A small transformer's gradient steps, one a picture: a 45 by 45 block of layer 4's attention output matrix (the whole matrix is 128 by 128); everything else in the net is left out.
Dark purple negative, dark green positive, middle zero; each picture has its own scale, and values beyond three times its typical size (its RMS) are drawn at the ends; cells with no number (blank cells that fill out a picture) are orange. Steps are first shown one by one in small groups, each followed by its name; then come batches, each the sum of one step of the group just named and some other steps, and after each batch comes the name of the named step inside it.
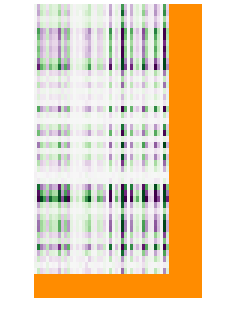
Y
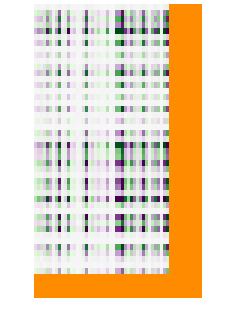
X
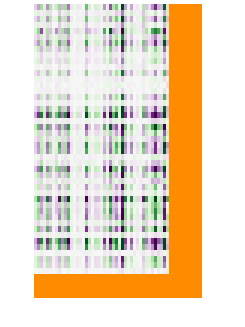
X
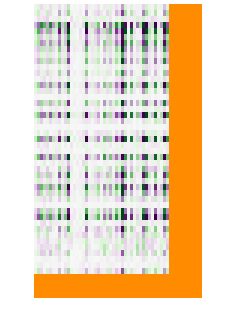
X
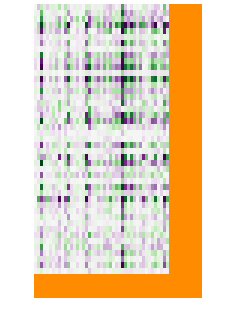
X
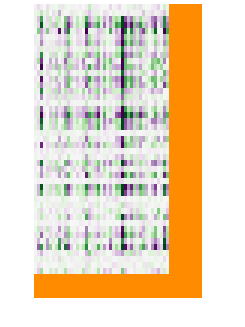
X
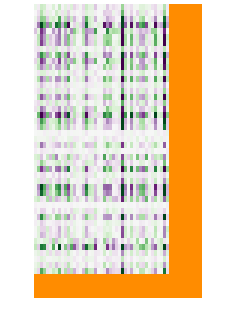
X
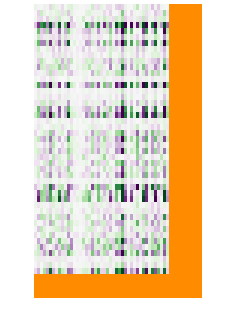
Y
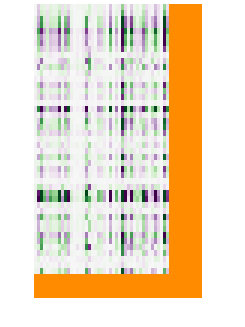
Y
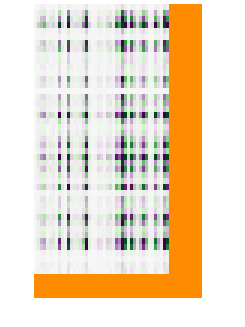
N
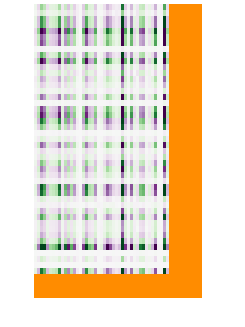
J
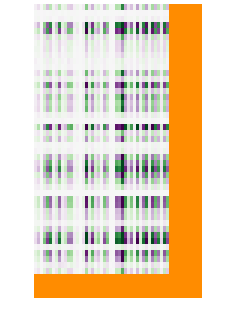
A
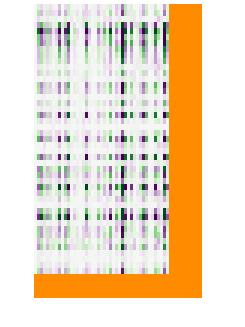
N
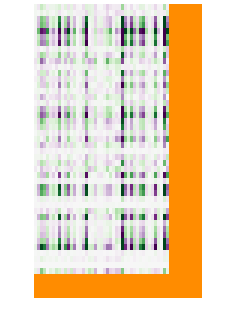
J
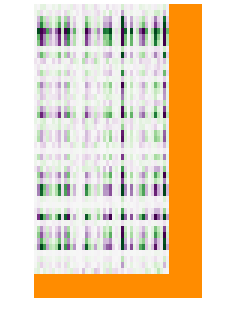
J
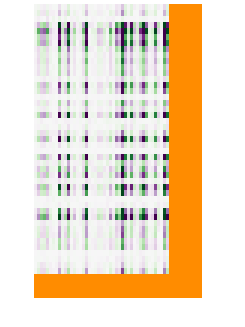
N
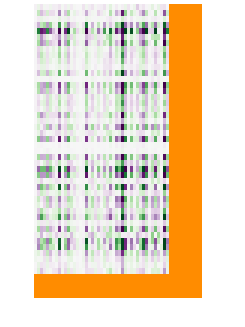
A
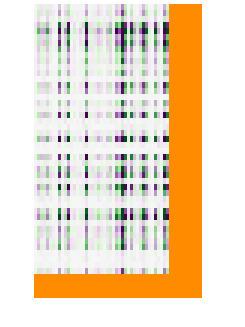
N
